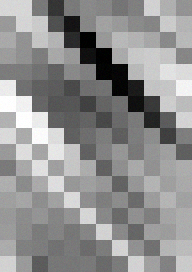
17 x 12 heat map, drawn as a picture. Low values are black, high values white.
Grain: diagonal, down to the right. Slope: none. Mirror symmetry: none. Ninth with the highest average: middle left. Calmest part: bottom left. Ninth with the lowest average: top middle.
